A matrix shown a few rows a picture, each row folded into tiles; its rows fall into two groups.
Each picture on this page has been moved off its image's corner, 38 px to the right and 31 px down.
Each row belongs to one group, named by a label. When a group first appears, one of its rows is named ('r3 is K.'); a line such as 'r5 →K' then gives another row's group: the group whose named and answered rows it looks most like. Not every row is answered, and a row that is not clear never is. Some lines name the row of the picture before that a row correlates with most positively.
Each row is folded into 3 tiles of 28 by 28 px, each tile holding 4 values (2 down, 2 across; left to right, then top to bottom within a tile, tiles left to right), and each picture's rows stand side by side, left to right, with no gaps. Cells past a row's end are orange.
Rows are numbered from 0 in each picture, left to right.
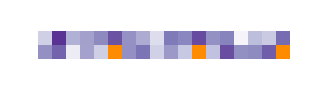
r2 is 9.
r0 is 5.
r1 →5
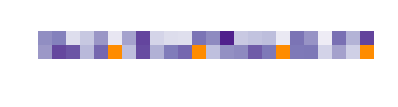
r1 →9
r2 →9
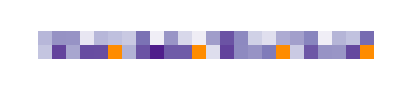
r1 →9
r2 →9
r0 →9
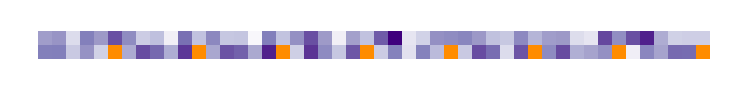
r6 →5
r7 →9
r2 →9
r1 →9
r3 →9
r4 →5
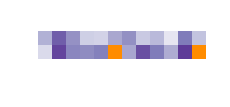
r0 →9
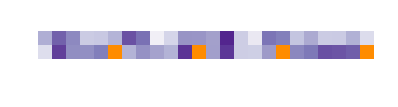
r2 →5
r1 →9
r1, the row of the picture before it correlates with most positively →1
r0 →9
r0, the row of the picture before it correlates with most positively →0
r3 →9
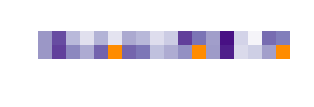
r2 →5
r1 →5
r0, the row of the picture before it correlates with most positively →0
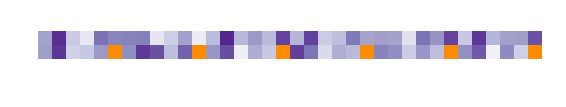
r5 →5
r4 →5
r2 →5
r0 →5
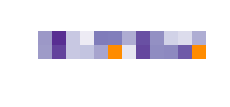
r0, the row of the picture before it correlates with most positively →0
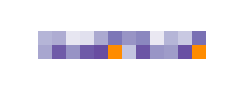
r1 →9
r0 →9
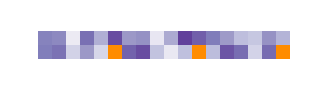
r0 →5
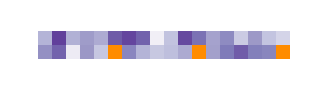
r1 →5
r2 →9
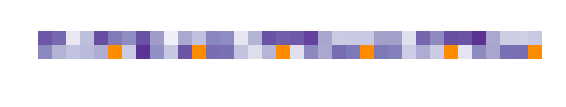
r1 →9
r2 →5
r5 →9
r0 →5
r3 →9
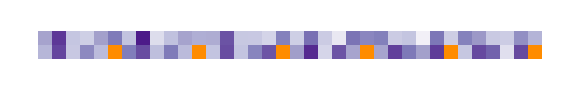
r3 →5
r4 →9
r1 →5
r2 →9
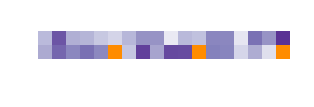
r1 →9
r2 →5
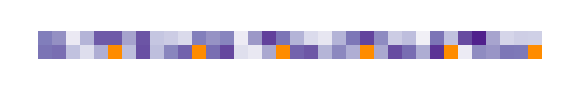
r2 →5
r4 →9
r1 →9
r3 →5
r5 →9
